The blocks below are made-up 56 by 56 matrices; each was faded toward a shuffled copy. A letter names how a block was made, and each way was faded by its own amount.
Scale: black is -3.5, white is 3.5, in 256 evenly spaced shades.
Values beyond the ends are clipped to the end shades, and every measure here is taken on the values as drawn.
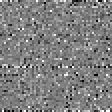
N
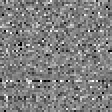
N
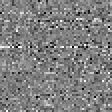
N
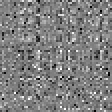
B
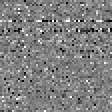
N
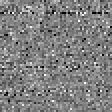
N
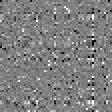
B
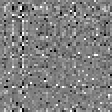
B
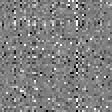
B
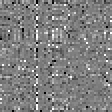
B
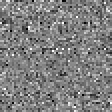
N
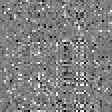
B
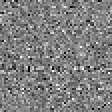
N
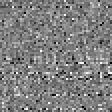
N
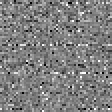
N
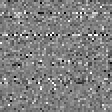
N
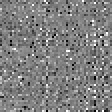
B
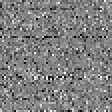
N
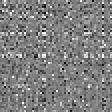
B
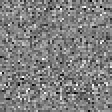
N
